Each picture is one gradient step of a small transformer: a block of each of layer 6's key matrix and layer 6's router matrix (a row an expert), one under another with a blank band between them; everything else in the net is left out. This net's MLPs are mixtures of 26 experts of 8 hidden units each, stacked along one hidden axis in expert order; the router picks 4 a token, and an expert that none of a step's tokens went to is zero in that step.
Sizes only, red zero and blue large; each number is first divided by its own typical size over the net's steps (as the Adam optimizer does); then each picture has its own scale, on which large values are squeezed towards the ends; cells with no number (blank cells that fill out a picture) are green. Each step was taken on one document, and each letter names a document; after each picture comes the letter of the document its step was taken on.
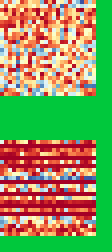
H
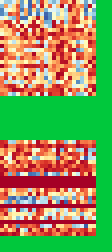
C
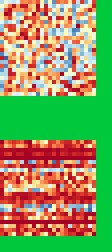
H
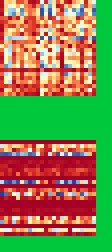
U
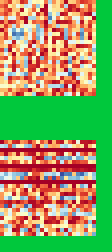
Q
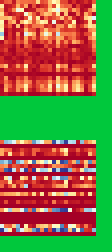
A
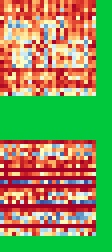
U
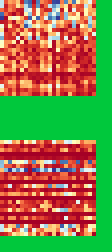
A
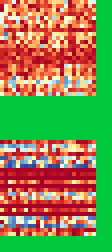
C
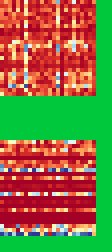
A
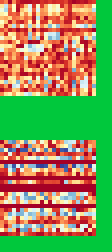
C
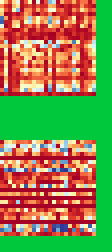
A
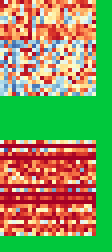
H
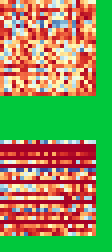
H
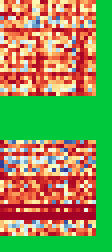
A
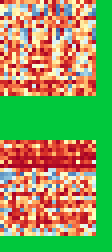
Q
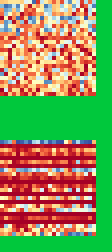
H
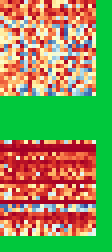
Q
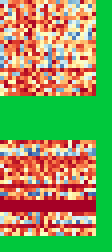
U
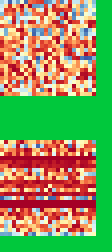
H
